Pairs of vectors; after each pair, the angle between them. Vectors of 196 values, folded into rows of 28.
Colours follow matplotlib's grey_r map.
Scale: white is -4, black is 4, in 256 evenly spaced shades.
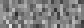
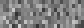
nearly parallel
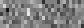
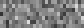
partly aligned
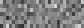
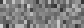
nearly opposite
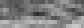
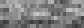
nearly opposite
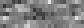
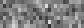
partly aligned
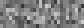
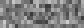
partly opposed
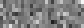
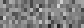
partly aligned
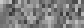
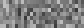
orthogonal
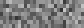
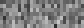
orthogonal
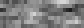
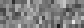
partly aligned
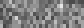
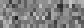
nearly opposite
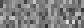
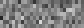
partly opposed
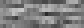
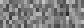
orthogonal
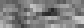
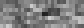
nearly parallel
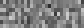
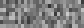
nearly parallel
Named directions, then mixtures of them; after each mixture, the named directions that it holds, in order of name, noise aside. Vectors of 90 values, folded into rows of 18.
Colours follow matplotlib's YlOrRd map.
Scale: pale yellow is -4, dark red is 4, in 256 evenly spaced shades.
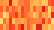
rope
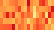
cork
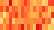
rope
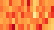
cork, rope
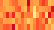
cork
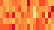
cork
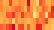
cork, rope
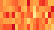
cork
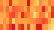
cork, rope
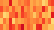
rope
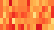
cork, rope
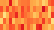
rope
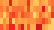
cork, rope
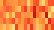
cork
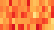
cork, rope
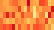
cork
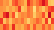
cork, rope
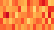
cork, rope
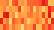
cork, rope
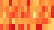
cork, rope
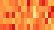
cork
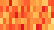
rope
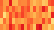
rope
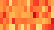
cork, rope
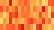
rope
